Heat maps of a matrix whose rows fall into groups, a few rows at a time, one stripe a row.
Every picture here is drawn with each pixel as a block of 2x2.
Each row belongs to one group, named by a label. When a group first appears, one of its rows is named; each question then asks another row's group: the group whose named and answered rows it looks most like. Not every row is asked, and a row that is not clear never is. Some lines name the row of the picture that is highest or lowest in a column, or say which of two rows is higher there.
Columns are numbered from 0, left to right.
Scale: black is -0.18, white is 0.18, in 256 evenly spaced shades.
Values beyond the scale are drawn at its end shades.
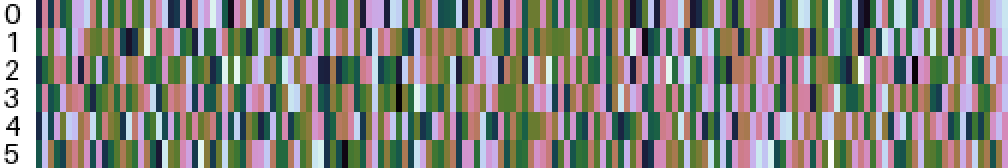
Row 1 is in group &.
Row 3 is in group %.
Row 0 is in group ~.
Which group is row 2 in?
%
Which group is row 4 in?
~
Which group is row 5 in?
%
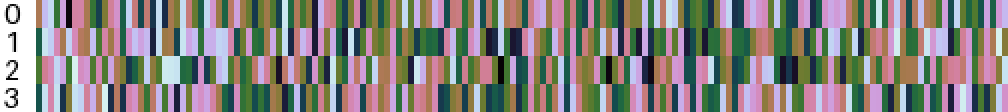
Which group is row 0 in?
~
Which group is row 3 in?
~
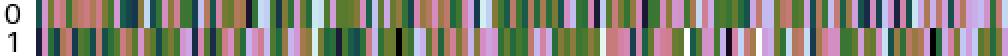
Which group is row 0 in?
&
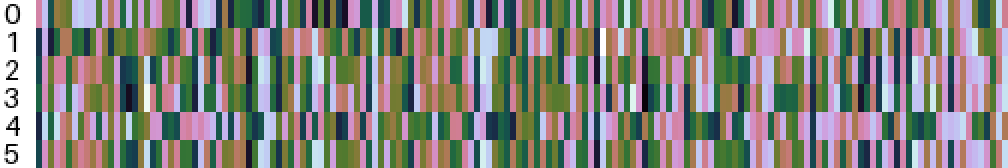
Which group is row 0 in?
~
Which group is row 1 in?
%
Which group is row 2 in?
&
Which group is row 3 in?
&
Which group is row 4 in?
~
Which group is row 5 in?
&
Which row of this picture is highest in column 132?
0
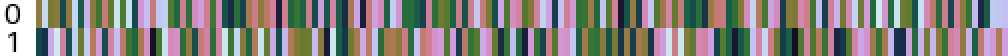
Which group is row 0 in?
~
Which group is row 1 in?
&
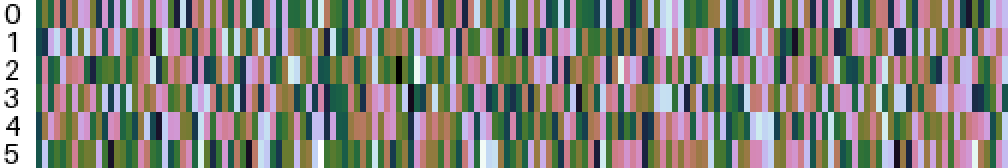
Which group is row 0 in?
~
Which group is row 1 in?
&
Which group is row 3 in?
~
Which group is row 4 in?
&
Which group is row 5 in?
%
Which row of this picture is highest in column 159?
0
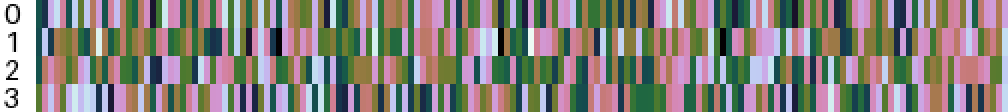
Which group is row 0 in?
&
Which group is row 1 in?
%
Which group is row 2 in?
&
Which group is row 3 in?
~
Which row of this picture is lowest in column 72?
0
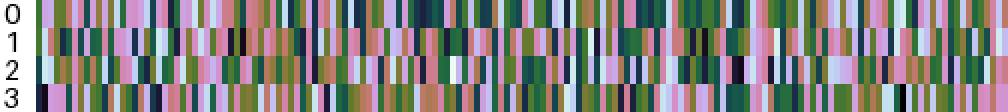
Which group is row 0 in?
~
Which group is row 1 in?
~
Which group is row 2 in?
~
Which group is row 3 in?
&
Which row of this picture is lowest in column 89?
1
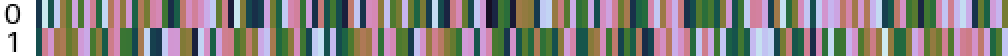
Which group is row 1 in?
&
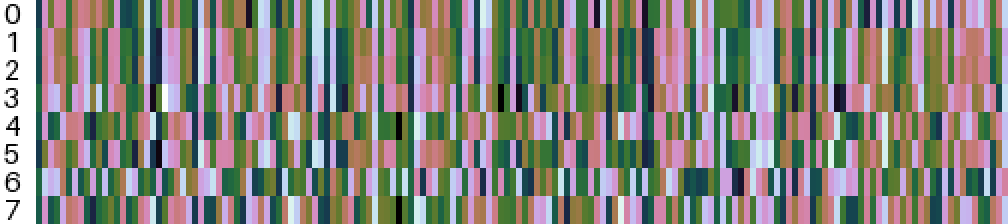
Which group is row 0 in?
&
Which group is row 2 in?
&
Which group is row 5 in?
&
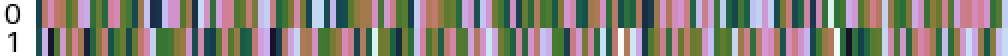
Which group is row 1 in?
%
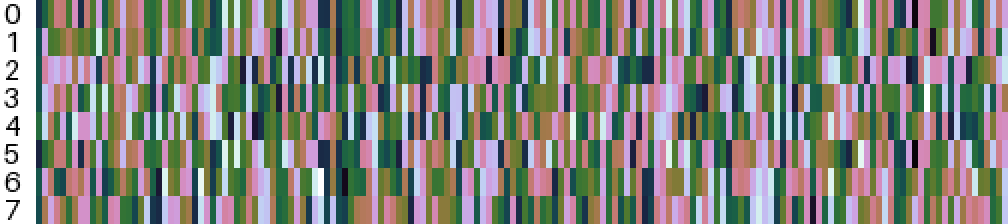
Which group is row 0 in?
%
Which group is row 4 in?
~
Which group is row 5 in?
%
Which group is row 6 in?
%
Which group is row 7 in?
&
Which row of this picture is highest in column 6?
4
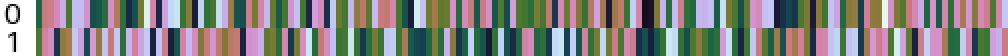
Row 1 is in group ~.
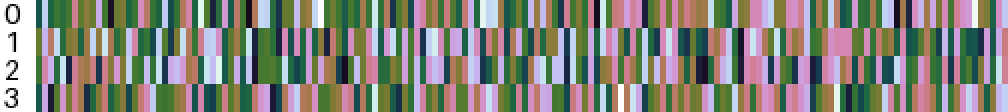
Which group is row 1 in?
~
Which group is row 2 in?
~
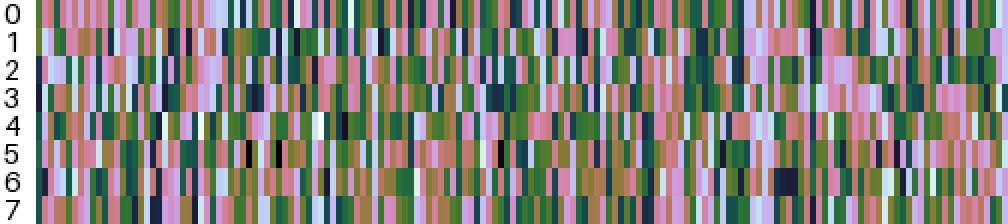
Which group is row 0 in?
~
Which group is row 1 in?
~
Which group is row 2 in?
~
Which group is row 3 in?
~
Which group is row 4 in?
%
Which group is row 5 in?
&
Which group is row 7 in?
&
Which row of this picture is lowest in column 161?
3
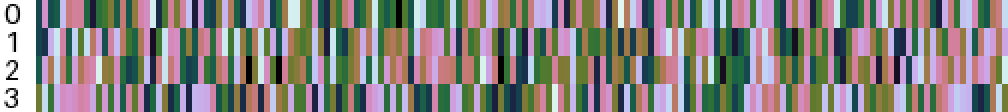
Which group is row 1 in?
&
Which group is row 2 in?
&
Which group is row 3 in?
~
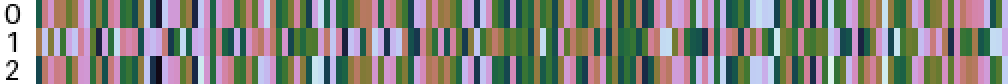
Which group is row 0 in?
&
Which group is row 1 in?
~
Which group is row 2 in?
&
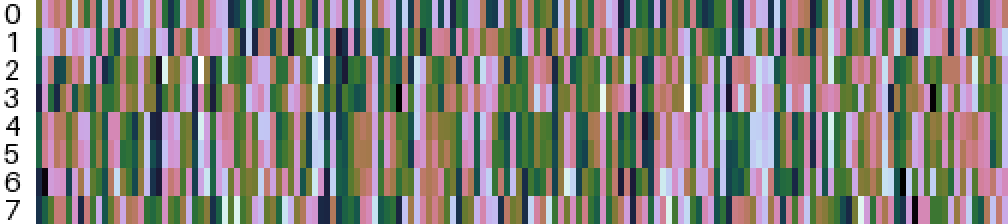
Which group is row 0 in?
~
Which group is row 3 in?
%
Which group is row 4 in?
&
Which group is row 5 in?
&
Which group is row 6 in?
&
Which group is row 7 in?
%
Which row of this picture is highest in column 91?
7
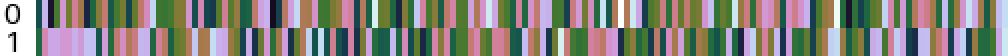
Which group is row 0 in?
%
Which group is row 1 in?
~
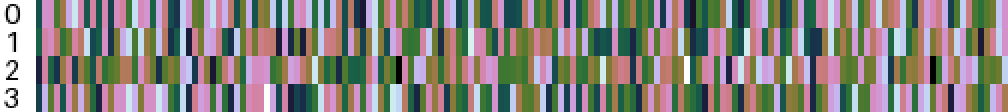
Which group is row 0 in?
~
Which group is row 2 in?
%
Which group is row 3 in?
~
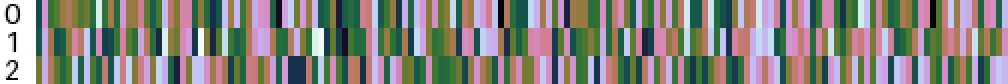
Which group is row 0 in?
%
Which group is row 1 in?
%
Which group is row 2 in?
~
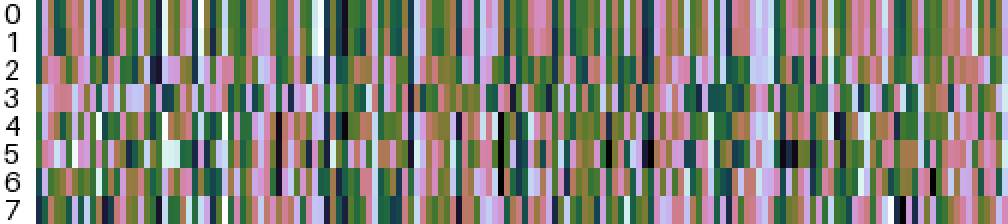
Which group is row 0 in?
%
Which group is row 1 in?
%
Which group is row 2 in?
&
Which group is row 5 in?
&
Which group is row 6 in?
%
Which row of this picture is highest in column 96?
3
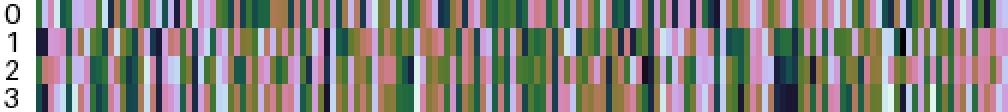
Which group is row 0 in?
~
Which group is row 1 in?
&
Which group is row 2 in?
&
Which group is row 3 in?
&
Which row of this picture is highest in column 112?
2
